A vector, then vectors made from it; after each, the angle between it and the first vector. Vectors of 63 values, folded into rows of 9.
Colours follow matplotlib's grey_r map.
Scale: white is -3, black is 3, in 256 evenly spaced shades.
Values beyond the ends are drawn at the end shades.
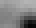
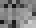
partly opposed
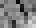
partly opposed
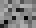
orthogonal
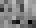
partly aligned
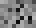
orthogonal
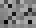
orthogonal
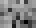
partly aligned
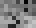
partly opposed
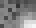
nearly opposite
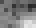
nearly opposite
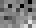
partly opposed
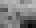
nearly parallel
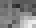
nearly opposite
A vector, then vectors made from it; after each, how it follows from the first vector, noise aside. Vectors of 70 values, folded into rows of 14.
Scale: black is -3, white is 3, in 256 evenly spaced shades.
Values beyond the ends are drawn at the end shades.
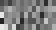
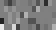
partly zeroed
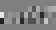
partly zeroed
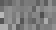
shrunk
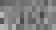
shrunk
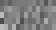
shrunk
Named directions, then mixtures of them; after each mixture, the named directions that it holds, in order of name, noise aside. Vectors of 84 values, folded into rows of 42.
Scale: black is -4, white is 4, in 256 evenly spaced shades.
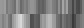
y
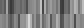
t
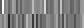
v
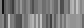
t, v, y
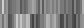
t, v, y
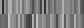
t, v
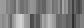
y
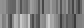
t, y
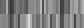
t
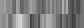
y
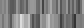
t, y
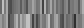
t, v, y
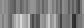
t, y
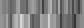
t, y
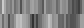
v, y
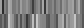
t, v, y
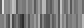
t, v, y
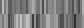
t, v, y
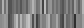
t, v, y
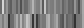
t, v, y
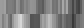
y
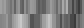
y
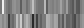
v, y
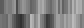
y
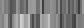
t, y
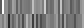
v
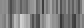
t, y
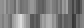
y
